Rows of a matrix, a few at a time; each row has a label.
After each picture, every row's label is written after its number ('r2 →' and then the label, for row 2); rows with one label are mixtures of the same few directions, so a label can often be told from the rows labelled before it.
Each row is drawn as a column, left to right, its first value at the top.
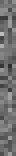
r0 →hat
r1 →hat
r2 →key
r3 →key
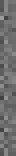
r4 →hat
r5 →hat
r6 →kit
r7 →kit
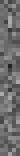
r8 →kit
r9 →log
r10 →key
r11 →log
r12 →kit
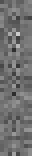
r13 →key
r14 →kit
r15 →hat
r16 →kit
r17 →hat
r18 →kit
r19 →hat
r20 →hat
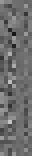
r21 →key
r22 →log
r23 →kit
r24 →hat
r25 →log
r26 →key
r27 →log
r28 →log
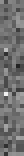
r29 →key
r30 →kit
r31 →key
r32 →kit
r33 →key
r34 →key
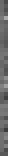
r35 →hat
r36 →hat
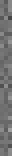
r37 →hat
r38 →hat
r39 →hat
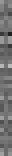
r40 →hat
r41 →hat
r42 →hat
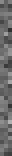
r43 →log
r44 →hat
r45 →kit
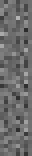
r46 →hat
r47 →log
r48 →key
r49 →kit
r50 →hat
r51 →kit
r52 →kit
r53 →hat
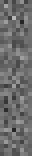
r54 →kit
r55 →log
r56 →hat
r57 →hat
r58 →kit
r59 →log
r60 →key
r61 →kit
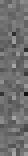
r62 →kit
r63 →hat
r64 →log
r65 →hat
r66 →kit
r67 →key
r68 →kit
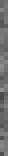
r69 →key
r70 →kit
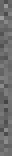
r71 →hat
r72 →log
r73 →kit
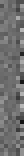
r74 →log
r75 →hat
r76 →hat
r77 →log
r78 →hat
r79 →kit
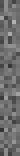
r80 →hat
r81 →hat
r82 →hat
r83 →log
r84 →kit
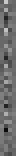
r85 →key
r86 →key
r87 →kit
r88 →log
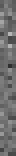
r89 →log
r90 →hat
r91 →hat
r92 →hat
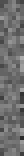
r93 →hat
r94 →key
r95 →kit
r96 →hat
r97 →key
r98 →key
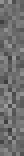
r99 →log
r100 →kit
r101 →key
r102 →key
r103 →key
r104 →kit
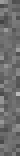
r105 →log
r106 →key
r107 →key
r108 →key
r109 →kit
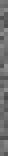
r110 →hat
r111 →key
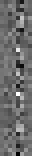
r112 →log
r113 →key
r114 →log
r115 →kit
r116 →kit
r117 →key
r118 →log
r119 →hat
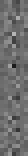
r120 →hat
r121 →log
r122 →hat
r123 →hat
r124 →hat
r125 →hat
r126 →key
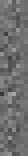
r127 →kit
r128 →hat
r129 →key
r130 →kit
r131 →key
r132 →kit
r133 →kit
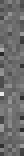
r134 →kit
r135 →hat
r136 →log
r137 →kit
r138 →log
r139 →hat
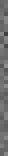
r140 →hat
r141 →hat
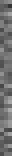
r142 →kit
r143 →log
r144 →log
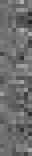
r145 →kit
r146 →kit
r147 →key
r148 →kit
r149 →key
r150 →key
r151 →key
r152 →log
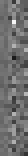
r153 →hat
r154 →kit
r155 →hat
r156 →log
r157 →key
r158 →hat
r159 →kit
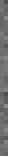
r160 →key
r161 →key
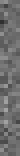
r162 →log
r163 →log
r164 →kit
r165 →kit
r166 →kit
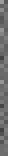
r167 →key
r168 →key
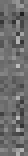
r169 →log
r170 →hat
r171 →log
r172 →log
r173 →hat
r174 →log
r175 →key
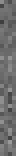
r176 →log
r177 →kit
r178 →key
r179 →log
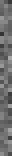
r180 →hat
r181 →log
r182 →key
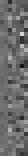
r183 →log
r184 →hat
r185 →key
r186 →kit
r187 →hat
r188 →hat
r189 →kit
